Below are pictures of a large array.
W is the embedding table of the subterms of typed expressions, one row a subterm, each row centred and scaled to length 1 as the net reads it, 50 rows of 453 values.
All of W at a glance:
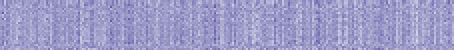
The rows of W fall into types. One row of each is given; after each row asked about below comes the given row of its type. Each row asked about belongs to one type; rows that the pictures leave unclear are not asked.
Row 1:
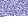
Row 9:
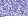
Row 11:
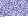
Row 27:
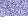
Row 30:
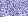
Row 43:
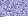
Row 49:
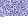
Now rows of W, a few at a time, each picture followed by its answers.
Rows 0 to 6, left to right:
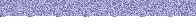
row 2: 43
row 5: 43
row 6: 49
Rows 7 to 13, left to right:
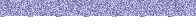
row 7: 27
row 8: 30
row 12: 1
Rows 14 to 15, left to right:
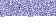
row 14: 11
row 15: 30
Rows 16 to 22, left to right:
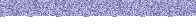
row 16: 49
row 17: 27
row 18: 43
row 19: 43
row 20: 27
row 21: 49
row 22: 1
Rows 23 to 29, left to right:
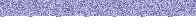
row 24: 27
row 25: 30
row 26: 43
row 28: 1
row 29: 11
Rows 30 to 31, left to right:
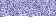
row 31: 27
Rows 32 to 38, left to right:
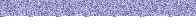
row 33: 49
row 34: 30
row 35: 43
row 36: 1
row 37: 9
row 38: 11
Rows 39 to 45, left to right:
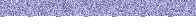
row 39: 1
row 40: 49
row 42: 9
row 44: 1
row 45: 43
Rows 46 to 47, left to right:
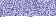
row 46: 11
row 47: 27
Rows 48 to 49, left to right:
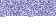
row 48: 49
